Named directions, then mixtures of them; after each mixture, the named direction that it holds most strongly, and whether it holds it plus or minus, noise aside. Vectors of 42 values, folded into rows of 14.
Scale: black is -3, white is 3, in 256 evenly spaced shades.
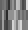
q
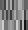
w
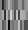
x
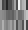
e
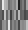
x, minus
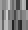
q, minus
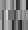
q, minus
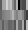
e, minus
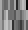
q, minus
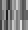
q, plus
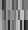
x, plus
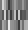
x, minus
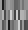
x, plus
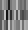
x, minus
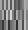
w, minus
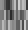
e, plus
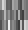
x, minus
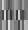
x, minus
